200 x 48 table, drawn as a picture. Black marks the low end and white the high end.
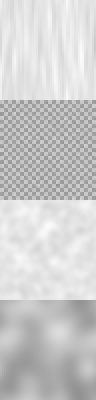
The table splits into 4 rows of 1 panel. Panel 1,1: very high, streaked downward, faint in contrast. Panel 2,1: high, checkered. Panel 3,1: very high, blotchy, faint in contrast. Panel 4,1: high, smooth.
